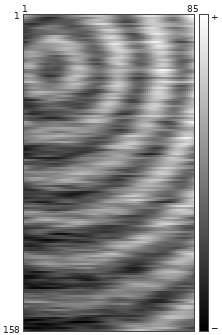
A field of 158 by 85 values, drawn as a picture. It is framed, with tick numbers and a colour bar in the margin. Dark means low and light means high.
Rings: centred on the top left. Slope: up to the top right. Ninth with the highest average: top right. Mirror symmetry: none.
